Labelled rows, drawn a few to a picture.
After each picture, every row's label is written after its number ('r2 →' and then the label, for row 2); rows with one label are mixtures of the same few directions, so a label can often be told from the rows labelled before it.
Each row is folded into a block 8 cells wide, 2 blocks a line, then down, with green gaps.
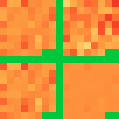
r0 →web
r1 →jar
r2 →web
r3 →web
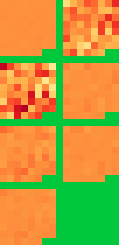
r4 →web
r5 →jar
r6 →jar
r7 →web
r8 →jar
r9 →web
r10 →jar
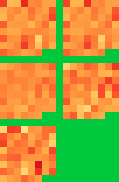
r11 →web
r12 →web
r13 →jar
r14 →jar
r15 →web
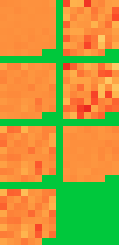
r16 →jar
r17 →web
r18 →web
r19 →jar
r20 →web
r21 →jar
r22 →web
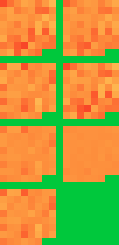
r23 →jar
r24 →jar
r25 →web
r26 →jar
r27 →web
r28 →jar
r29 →web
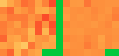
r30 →jar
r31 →web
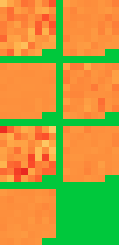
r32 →jar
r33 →jar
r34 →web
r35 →web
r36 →jar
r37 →web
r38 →jar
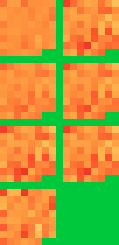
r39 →web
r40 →jar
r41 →jar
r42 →jar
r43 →jar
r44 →jar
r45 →web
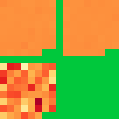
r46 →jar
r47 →web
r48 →web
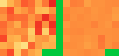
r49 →jar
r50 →web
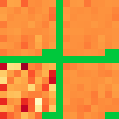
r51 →web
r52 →web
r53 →web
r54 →jar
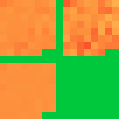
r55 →jar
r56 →jar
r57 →web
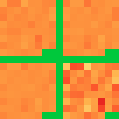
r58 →web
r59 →web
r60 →web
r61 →web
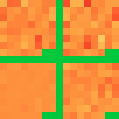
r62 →web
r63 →web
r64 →web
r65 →jar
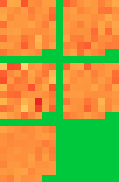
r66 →web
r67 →jar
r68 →web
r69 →web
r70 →jar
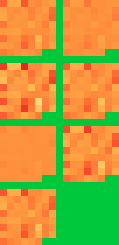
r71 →web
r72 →web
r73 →web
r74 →web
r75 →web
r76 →web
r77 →web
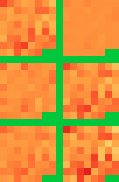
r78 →jar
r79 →web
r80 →web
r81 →jar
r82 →jar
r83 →jar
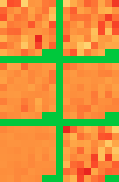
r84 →web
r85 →jar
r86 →web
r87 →jar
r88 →jar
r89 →jar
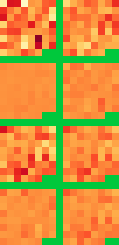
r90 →web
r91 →jar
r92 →jar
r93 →web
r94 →jar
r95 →jar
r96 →web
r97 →jar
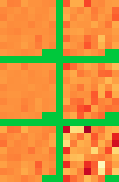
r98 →web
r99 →web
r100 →web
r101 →jar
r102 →web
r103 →web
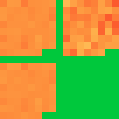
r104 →web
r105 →jar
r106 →web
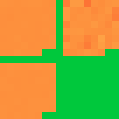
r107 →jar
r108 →web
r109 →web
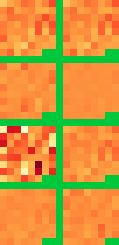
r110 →jar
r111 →jar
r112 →web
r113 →web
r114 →web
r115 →jar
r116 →jar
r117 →web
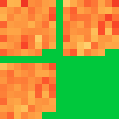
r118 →web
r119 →jar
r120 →jar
